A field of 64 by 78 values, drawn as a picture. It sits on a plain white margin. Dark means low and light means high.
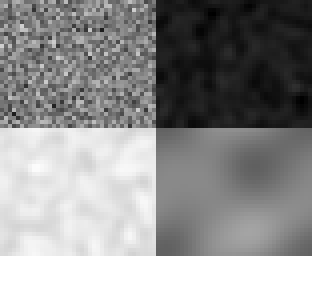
It is made of 2 by 2 panels. Panel 1,1: middling, fine-grained, strong in contrast. Panel 1,2: very low, blotchy, faint in contrast. Panel 2,1: very high, blotchy, faint in contrast. Panel 2,2: middling, smooth.
